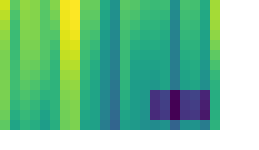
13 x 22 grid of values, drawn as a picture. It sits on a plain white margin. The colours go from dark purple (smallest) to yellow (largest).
Grain: streaks running down. Ninth with the lowest average: bottom right. Roughest part: bottom right. Slope: up to the top left. Odd patch: lower, in the bottom right.
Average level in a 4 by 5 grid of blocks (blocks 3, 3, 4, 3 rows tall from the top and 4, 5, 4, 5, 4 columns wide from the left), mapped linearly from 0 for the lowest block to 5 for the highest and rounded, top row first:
5 5 3 3 4 | 4 5 2 2 3 | 4 4 2 1 2 | 3 3 1 0 0
